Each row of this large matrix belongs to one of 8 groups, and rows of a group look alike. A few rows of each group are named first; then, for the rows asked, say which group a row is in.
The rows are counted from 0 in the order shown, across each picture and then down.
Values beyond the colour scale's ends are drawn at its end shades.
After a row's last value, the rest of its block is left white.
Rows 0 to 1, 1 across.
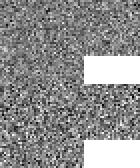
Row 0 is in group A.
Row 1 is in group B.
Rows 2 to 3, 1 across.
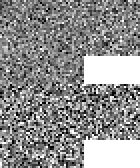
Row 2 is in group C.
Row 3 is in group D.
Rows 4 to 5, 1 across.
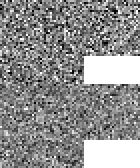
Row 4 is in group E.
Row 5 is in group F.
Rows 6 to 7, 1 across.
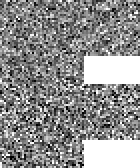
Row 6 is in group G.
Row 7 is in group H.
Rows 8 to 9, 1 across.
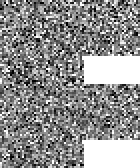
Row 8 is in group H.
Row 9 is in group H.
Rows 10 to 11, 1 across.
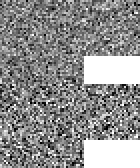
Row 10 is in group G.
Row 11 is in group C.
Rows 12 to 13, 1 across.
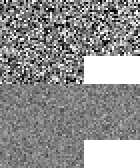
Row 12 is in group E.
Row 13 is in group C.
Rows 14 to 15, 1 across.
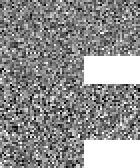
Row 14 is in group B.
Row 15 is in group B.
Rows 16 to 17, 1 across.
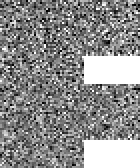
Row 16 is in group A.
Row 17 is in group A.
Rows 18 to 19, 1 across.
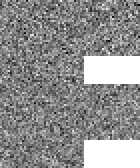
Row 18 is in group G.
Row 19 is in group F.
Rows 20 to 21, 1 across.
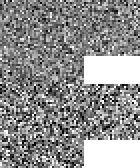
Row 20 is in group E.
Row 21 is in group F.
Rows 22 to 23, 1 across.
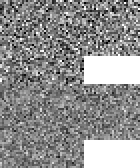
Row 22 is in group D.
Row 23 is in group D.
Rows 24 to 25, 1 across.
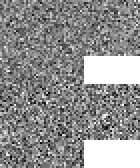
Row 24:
E
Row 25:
C
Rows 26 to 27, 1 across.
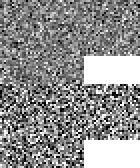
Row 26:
B
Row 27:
C
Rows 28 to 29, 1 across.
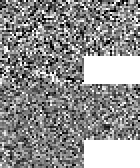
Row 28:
F
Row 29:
A
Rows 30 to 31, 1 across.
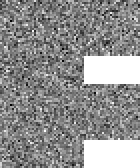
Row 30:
F
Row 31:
H
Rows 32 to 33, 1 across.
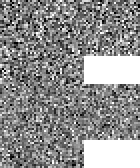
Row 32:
B
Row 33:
H
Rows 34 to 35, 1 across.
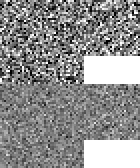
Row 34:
G
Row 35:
C
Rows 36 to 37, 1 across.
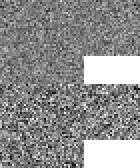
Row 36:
A
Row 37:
G
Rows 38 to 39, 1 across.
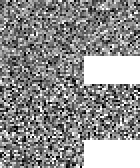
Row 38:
G
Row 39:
B
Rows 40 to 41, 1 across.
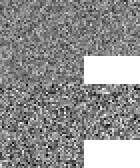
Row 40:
D
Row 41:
G
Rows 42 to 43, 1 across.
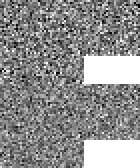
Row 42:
B
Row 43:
B
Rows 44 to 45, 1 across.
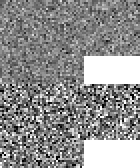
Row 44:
G
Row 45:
B
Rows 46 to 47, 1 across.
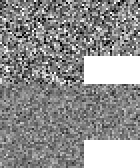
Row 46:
F
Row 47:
D
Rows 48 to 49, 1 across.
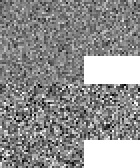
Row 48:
C
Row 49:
F
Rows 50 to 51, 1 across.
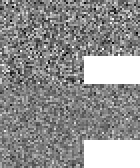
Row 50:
H
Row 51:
H
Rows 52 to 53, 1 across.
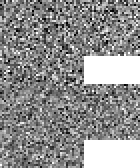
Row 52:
E
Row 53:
D
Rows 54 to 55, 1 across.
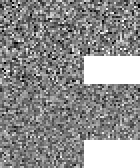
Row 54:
B
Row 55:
B
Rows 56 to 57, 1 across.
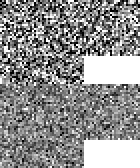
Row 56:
F
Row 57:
F
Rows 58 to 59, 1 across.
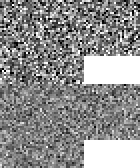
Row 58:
B
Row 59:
D
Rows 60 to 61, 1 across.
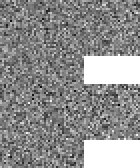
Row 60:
A
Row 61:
E
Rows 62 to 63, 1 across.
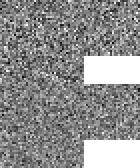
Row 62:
F
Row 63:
B
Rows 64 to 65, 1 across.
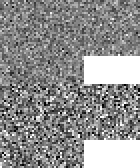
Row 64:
H
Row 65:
B
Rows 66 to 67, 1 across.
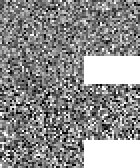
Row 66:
G
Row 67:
A
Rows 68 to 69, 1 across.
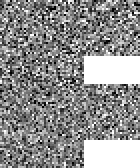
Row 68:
G
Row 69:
C
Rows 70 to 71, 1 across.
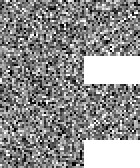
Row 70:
G
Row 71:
C
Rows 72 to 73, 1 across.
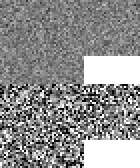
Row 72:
A
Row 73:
D
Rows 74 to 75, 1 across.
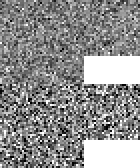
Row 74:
F
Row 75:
C
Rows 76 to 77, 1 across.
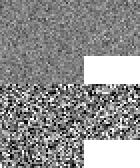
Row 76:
C
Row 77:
G
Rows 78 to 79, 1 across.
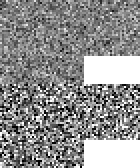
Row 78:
F
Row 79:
B
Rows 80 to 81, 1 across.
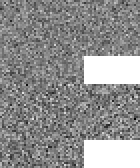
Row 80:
H
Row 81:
G
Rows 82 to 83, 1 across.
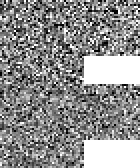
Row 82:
E
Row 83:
D
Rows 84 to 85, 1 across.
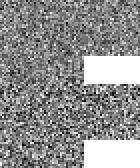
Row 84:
H
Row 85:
D
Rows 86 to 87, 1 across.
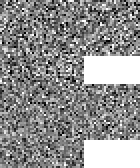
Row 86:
G
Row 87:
C
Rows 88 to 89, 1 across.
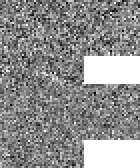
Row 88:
F
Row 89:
H
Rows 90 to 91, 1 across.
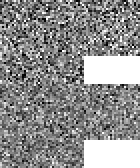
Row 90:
C
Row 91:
F
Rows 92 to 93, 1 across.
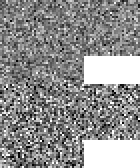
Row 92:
F
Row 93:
H
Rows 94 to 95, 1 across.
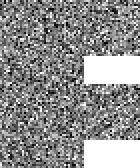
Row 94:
E
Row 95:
G
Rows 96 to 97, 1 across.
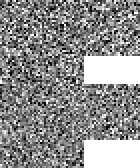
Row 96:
G
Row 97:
C
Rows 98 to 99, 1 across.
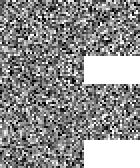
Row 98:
G
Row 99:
C
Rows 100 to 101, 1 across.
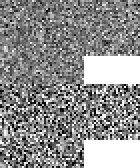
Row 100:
A
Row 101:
C
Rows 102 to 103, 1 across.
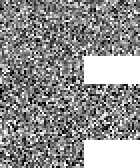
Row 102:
H
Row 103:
C
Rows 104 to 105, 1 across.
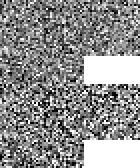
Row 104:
E
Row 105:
E
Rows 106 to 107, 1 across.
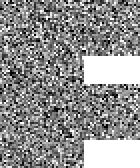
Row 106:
H
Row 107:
E
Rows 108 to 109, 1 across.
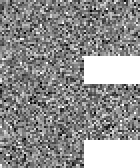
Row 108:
D
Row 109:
C
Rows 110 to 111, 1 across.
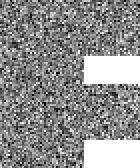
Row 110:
B
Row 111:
E
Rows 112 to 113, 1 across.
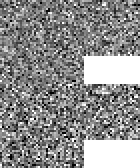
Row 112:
A
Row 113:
G
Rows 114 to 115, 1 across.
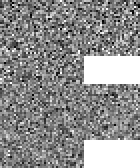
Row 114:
B
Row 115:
E
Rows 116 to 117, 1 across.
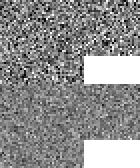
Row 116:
C
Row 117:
B
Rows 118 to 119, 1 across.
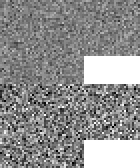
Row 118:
B
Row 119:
C
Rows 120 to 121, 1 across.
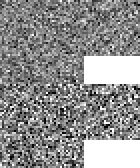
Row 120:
G
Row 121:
G
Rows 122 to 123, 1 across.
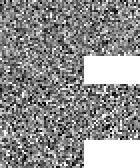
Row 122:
E
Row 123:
C
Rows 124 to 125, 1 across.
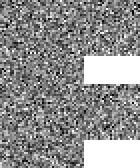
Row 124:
B
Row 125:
F
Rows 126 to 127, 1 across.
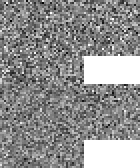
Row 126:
H
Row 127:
D
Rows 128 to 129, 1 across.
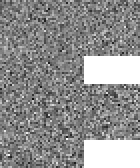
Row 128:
C
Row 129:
E
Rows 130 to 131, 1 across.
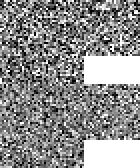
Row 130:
G
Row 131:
E
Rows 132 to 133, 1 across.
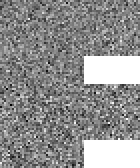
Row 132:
C
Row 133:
H
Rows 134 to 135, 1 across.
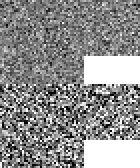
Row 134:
A
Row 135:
G
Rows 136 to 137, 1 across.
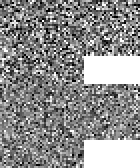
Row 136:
A
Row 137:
E
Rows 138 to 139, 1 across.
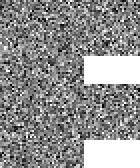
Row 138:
C
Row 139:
B
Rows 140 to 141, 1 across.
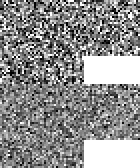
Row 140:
H
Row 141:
E
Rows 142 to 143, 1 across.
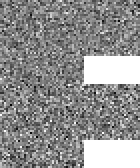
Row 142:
B
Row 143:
H
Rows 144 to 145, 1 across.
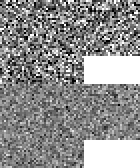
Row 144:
G
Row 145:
E
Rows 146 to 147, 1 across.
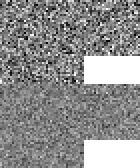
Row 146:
G
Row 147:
D
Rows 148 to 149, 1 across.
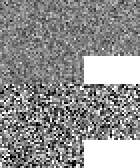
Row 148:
H
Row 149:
H
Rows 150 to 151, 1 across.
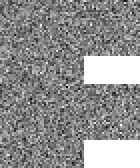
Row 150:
D
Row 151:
C
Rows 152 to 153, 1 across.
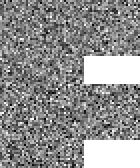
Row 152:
E
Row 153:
G
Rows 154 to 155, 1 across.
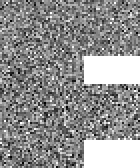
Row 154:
H
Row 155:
E
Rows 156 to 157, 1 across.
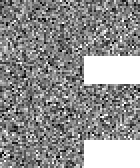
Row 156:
C
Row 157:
B
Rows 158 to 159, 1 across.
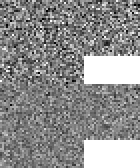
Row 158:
A
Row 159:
A
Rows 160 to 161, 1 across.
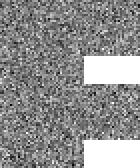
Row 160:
B
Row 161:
H
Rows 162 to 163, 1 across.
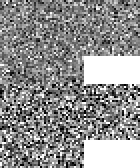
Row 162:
H
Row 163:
D
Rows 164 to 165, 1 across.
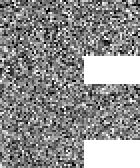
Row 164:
A
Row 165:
G
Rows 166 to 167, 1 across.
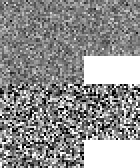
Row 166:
H
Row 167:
D
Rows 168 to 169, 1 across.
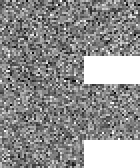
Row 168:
G
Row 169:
H
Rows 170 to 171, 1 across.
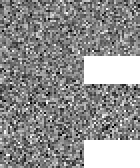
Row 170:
B
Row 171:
C
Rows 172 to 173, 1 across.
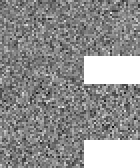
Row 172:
F
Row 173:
C
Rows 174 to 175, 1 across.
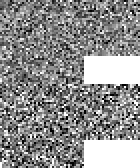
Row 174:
D
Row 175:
F
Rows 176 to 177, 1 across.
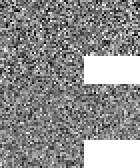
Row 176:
A
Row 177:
D
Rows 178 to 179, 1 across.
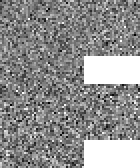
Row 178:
C
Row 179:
F
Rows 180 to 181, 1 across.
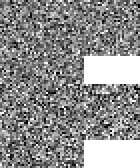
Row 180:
B
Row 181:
G
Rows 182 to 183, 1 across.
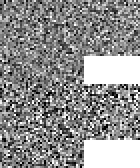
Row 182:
E
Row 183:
E
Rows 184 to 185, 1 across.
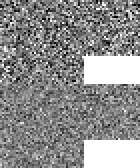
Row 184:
A
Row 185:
D
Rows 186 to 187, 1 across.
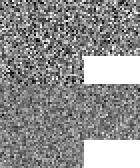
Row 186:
H
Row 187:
B
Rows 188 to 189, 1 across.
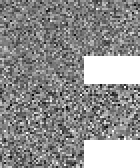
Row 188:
A
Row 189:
E
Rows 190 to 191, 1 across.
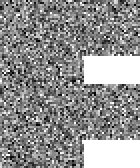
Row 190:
H
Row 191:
H
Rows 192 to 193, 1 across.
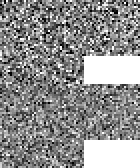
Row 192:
E
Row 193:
F
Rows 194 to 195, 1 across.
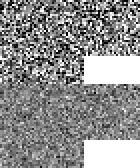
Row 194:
D
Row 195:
D
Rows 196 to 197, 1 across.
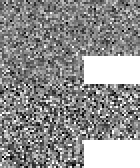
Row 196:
H
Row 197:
H
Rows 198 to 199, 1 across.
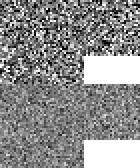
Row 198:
A
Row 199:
C
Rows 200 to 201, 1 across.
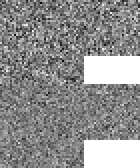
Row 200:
F
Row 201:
C
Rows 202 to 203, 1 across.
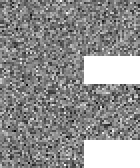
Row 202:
B
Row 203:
G
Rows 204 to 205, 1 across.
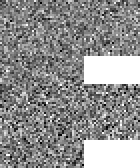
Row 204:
F
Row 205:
C
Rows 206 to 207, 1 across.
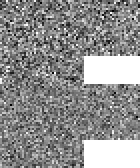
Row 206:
F
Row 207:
H
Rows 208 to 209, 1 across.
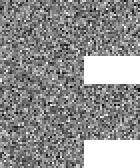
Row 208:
D
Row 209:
B
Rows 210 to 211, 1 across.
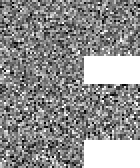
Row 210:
B
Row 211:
F
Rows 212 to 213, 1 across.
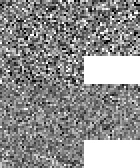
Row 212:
G
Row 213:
F
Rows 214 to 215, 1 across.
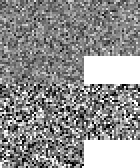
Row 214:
F
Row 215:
F
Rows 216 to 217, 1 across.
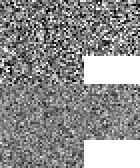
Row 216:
A
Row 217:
E
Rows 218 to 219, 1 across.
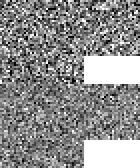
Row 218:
G
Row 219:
F
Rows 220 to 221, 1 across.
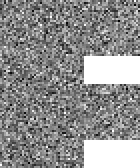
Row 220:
E
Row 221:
G
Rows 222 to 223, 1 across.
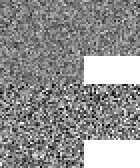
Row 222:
B
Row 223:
D
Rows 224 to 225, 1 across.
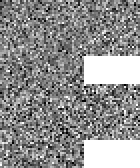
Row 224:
C
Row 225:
D
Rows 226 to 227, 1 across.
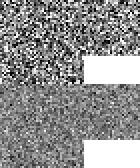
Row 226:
H
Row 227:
H
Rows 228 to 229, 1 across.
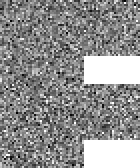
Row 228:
D
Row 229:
H
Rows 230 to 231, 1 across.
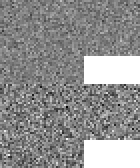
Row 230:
B
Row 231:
E
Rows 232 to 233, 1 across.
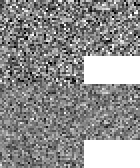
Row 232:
G
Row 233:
G
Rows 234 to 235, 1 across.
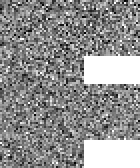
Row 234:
D
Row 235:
E
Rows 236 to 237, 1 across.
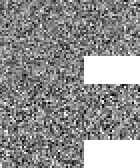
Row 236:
D
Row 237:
F
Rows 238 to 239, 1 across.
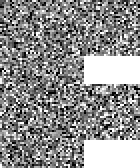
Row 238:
B
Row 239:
G
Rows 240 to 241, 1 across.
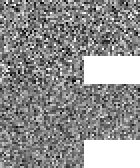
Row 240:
H
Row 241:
B
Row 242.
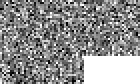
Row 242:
H
